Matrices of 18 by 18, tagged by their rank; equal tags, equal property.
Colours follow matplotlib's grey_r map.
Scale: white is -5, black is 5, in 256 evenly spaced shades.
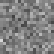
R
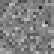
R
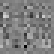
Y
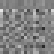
Y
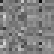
Y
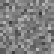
R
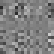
Y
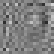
Y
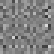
Y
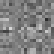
Y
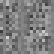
Y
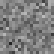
R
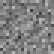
R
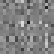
Y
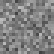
R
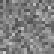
R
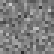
R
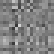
Y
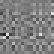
Y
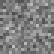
R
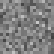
R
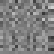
Y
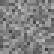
R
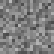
R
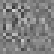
Y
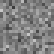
R
